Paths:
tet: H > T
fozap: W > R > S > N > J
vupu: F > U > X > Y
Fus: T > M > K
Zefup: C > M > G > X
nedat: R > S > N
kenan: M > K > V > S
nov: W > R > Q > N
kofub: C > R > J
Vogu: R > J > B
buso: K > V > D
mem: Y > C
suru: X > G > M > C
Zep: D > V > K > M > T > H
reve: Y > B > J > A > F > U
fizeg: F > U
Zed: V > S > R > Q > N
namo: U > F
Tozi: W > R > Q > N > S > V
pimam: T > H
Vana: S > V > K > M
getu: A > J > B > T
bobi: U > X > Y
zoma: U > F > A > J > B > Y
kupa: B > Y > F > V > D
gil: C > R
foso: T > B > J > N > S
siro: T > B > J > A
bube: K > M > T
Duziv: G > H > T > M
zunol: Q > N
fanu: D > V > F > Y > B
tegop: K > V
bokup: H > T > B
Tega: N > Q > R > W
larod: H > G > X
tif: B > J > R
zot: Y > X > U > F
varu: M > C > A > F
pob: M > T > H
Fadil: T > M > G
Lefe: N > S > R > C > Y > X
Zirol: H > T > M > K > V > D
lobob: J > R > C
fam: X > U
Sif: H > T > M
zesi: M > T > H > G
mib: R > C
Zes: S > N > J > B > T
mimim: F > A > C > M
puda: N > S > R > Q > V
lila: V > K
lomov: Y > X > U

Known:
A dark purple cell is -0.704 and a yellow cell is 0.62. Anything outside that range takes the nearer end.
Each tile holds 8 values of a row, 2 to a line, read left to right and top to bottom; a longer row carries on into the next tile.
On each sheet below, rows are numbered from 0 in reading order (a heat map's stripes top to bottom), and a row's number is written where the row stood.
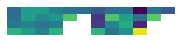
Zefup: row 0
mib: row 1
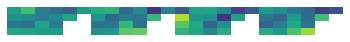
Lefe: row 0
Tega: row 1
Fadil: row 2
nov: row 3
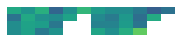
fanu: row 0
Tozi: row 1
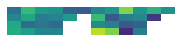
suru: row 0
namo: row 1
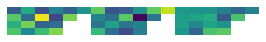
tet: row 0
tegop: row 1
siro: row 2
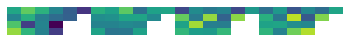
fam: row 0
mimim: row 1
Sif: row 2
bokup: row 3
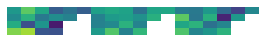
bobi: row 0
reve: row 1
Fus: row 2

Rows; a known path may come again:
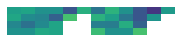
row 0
Zes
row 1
nedat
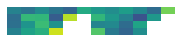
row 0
tif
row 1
Vana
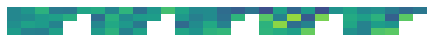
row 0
varu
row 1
fanu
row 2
Tozi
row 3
Sif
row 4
siro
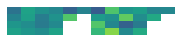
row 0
Zefup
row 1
larod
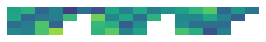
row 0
Tega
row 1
Duziv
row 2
vupu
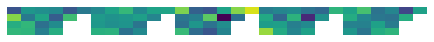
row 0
zesi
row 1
zoma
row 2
tegop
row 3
bube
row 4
puda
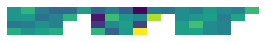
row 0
Lefe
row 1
gil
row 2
Zep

